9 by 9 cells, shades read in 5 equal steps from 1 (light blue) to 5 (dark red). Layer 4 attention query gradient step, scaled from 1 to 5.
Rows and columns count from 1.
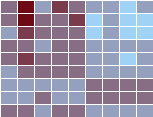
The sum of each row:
24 23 20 22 23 22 22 23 22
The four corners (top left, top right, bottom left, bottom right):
3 2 3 2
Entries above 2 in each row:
4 5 4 4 5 4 4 5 4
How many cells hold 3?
33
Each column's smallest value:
2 2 2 2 2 1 2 1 1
